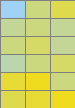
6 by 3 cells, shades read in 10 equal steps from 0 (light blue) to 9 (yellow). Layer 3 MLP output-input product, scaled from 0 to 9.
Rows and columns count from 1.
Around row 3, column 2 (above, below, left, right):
5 5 5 4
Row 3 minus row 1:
5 1 -3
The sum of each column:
27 38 35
